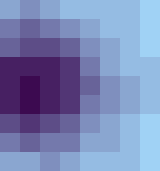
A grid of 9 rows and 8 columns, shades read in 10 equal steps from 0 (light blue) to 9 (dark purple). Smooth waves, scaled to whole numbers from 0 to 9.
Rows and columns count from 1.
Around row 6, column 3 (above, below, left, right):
8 6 9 7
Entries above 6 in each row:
0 0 0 4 4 4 1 0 0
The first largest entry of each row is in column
2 2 2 1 2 2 2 2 3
